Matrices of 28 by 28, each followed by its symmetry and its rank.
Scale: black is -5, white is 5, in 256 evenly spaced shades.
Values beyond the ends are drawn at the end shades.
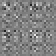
symmetric, rank three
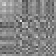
symmetric, rank three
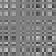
symmetric, rank one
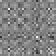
symmetric, rank three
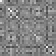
symmetric, rank five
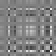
symmetric, rank one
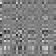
neither, rank two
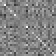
symmetric, rank five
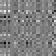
neither, rank two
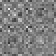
symmetric, rank three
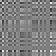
symmetric, rank one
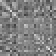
symmetric, rank five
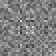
symmetric, rank three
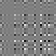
symmetric, rank one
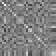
symmetric, rank five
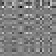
neither, rank two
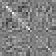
symmetric, rank five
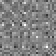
symmetric, rank three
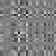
neither, rank two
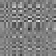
neither, rank two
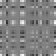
symmetric, rank one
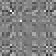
symmetric, rank three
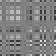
symmetric, rank one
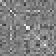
symmetric, rank five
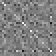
symmetric, rank five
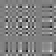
symmetric, rank one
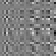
neither, rank two
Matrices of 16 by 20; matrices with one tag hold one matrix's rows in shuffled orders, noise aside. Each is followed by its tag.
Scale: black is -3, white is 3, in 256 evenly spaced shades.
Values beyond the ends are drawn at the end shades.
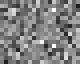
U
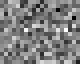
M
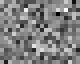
M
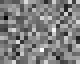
U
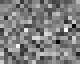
M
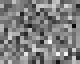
M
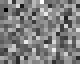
U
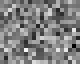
M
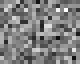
M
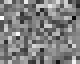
M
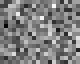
U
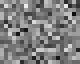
M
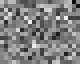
M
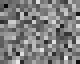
U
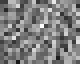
U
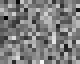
U
